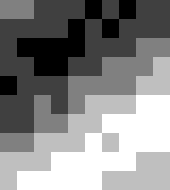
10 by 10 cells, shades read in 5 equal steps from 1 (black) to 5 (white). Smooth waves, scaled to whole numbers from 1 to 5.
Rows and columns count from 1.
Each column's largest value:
4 5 5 5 5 5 5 5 5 5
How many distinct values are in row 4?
4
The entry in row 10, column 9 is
4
